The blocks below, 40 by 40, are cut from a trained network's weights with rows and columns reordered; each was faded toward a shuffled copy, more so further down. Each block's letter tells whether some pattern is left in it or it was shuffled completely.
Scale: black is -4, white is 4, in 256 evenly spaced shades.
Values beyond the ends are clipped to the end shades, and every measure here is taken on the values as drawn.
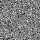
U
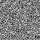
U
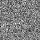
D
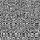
D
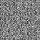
D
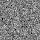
U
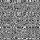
D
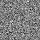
U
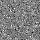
U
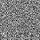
D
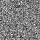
U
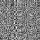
D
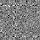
D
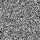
U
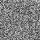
U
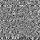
D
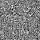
D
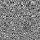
D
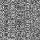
D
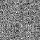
D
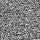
U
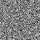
U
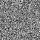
U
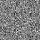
D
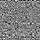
D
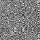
D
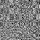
D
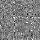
D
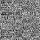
D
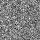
U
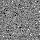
U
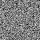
U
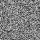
U
